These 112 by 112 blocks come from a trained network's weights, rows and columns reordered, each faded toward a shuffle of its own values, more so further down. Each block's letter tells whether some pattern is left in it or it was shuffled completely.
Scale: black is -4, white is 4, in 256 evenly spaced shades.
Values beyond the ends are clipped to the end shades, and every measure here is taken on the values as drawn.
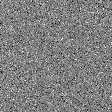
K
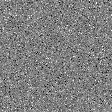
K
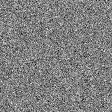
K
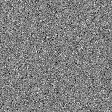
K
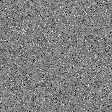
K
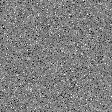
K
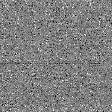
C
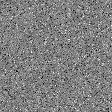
K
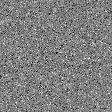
K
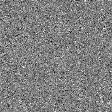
C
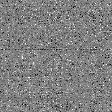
C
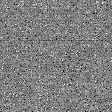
C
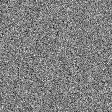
K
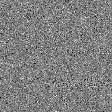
C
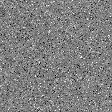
K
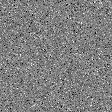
K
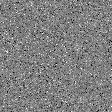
K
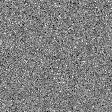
K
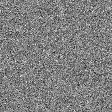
K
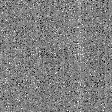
C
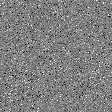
K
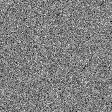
K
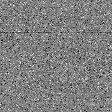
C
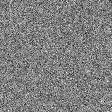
K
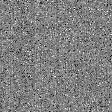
C
